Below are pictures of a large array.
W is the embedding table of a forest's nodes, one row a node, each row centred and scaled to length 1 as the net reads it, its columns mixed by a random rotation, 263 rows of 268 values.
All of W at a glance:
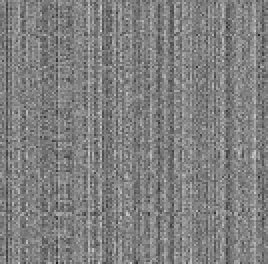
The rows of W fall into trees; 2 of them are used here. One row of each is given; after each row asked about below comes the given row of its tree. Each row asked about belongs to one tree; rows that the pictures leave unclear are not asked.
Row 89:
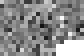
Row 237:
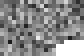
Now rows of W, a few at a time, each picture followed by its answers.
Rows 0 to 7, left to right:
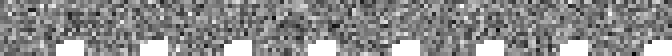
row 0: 89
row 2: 237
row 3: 89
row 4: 237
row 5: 89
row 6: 237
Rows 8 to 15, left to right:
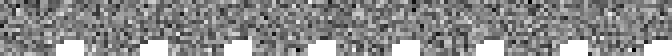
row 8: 237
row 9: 237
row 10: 237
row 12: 237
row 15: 237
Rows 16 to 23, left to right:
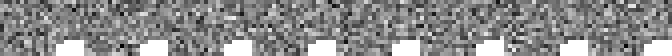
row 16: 237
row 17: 237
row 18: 89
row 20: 237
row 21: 237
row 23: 237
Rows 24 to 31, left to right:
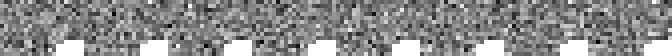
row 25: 237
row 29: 237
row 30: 237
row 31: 237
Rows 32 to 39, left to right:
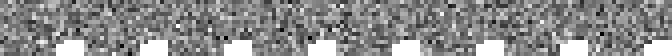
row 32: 89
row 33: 237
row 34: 89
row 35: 89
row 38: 237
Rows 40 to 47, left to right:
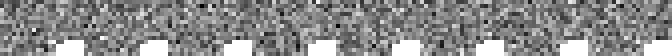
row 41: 237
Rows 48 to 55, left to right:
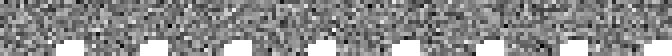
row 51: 89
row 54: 237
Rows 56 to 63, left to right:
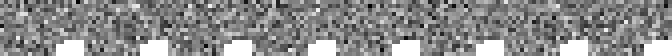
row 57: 89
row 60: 237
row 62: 89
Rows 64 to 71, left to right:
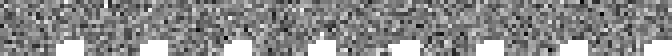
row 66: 89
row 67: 89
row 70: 237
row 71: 237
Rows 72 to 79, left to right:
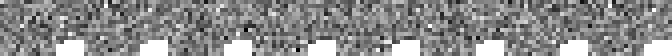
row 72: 89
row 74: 89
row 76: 237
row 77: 89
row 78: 237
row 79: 237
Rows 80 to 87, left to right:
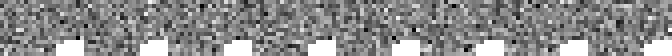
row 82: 237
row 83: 237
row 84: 89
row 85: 237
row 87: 89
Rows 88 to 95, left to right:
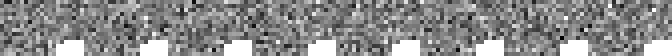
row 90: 237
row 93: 89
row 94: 89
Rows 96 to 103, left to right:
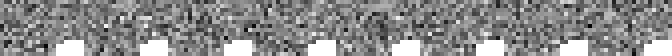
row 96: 237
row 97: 89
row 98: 89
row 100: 89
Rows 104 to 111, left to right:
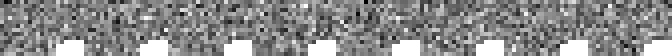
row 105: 89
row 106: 237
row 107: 89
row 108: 89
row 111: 237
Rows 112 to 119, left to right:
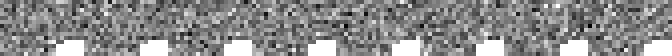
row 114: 237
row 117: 237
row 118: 89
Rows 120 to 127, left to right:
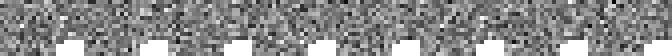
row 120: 89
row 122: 237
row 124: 237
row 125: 89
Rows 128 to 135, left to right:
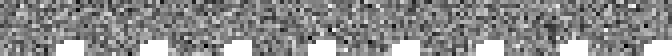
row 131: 89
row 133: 237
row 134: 89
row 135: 237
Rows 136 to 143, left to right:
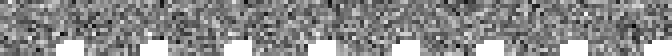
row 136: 89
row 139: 237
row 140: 237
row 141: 237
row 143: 89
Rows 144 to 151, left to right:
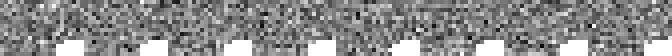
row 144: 89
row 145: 237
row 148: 89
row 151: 237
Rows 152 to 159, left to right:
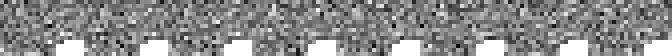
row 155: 237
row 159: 237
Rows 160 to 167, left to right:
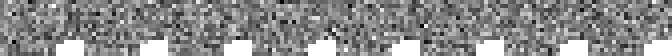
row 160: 89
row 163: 89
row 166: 237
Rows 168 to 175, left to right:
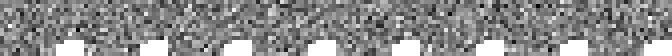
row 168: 89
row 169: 237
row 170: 237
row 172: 89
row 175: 89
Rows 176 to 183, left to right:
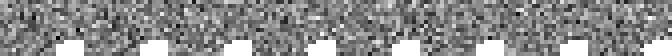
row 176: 89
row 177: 89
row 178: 237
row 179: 89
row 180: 89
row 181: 237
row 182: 237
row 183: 89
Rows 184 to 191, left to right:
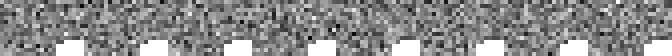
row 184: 237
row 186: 237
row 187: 89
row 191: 237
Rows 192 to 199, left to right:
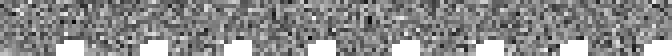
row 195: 89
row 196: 89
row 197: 237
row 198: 237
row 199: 237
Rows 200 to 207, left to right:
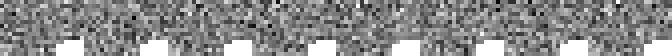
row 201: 89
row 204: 237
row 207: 237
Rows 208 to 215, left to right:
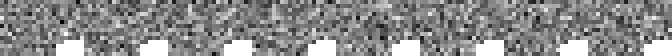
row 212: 89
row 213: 89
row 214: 89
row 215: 89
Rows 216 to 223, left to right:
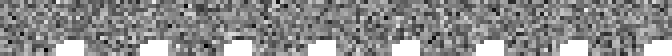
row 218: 237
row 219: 237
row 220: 89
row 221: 237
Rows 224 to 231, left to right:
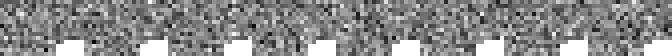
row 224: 237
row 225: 237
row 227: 237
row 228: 89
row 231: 89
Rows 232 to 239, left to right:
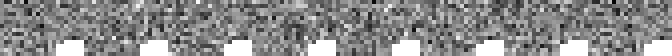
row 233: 89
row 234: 237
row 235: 89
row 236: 89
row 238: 237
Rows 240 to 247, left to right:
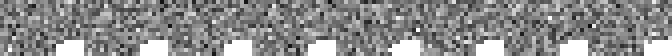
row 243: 237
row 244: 89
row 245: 237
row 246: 89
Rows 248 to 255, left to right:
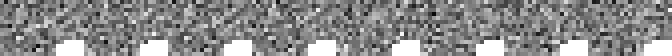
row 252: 237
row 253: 237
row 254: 237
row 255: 237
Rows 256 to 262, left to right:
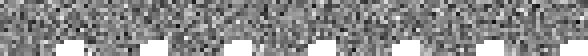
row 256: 89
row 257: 237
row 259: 237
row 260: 89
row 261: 237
